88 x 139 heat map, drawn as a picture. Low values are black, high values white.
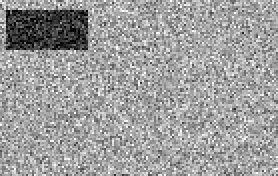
An odd patch, lower than its surroundings, sits in the top left. The top left is the ninth with the lowest average. The halves do not mirror each other.
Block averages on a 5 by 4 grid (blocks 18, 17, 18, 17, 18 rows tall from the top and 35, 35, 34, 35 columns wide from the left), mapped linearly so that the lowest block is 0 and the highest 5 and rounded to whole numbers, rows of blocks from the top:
0455 / 2455 / 5555 / 5555 / 5555
